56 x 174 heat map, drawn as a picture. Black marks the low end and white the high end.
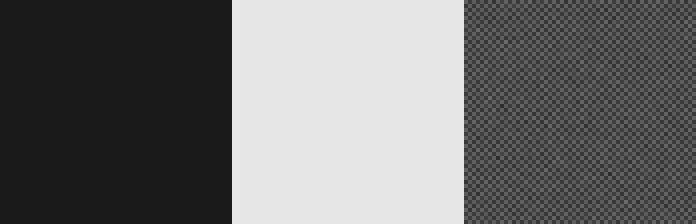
It is made of 1 by 3 panels. Panel 1,1: very low, flat. Panel 1,2: very high, flat. Panel 1,3: low, checkered.
